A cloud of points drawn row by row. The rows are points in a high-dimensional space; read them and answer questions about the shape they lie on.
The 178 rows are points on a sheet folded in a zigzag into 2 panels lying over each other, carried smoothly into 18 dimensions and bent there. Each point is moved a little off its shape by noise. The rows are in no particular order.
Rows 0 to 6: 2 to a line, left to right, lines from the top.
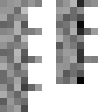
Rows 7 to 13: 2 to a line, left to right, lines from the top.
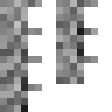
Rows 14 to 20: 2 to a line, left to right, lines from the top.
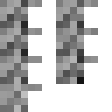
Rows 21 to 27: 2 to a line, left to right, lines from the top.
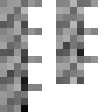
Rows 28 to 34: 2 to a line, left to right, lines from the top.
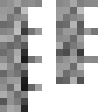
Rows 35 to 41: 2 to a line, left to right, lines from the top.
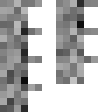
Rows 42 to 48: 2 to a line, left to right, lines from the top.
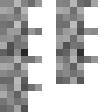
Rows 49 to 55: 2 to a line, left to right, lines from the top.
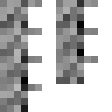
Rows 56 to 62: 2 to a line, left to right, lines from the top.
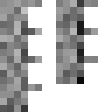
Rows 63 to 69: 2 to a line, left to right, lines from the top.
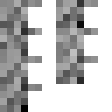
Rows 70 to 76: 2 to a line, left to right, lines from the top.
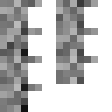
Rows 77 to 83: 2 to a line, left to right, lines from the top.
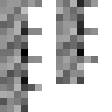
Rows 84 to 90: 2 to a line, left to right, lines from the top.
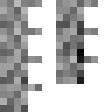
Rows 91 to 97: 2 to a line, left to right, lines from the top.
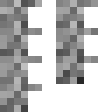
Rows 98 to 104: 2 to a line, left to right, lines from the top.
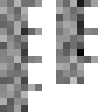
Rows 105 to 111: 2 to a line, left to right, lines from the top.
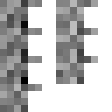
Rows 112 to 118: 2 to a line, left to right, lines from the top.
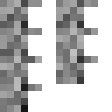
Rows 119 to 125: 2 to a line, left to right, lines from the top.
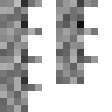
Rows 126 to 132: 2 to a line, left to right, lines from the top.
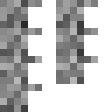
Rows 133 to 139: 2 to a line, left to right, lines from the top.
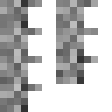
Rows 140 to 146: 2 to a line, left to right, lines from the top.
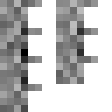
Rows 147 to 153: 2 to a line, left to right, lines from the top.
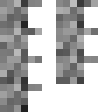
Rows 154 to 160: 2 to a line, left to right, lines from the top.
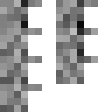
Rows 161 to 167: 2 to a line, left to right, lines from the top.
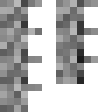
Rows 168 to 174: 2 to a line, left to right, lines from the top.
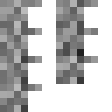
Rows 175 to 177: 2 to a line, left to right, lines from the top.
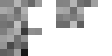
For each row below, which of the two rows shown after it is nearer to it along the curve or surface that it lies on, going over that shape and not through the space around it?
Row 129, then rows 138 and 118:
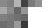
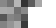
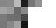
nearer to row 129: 118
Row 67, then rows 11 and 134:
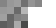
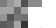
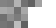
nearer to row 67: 11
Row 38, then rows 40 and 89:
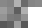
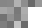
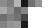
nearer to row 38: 89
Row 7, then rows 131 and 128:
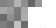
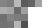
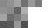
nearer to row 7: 131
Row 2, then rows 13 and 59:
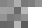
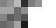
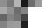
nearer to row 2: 13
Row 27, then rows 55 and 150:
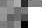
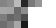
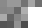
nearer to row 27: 55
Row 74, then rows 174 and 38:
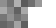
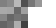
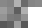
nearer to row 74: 38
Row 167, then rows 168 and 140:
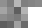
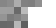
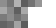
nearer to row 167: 140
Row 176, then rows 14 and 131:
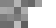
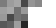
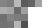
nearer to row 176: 131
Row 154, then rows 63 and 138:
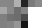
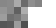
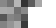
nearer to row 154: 138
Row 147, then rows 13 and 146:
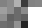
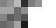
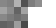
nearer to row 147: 146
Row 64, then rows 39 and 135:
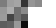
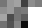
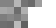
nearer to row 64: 39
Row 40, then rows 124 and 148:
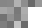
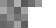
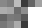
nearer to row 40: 148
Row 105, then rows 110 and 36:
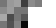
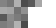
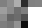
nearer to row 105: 36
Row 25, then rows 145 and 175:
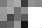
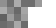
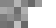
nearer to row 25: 175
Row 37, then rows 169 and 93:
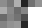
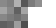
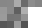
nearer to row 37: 169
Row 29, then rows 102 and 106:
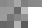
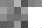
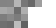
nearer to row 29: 106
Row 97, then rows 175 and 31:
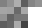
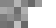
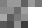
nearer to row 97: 175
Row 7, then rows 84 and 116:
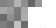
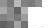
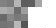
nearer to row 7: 116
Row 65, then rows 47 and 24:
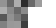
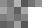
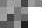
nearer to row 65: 47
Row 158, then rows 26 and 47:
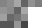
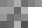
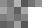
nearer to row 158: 47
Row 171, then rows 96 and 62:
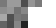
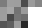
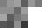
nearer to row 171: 62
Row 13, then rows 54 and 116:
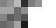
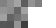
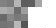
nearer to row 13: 116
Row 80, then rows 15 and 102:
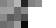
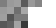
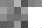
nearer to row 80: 15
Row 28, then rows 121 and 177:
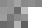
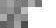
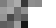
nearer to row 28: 121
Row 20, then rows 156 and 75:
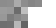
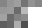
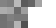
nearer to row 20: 156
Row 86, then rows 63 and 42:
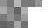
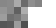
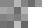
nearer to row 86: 63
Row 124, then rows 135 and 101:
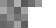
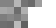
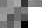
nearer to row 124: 101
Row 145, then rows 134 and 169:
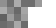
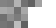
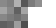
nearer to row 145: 169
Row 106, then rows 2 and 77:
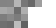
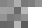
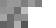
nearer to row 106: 2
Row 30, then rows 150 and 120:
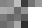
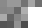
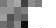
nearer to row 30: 120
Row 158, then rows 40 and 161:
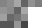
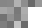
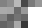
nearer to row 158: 161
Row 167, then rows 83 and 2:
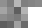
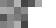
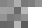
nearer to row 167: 83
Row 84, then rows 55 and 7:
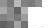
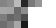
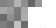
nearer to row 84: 55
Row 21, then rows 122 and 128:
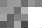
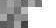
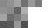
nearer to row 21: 122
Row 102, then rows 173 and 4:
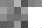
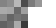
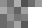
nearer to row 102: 4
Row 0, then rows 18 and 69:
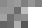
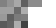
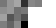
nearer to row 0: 18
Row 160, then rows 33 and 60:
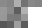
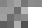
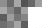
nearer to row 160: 60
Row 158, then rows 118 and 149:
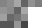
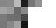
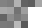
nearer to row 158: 118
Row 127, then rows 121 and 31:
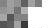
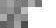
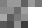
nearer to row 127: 121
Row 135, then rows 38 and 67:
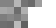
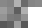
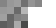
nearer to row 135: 67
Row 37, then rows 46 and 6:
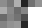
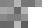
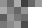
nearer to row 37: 6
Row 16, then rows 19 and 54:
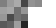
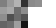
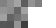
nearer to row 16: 19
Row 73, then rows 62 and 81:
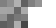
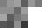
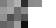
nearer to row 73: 81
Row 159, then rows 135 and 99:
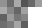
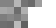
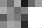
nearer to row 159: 99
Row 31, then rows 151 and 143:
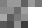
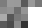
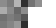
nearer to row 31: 151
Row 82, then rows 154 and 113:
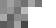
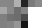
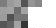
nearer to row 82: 113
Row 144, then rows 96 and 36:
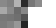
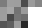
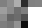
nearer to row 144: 36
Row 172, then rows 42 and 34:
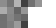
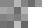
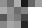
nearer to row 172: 34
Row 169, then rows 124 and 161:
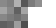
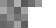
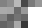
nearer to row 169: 124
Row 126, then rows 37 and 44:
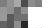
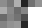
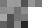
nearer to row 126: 44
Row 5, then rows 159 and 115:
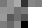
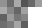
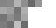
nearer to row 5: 159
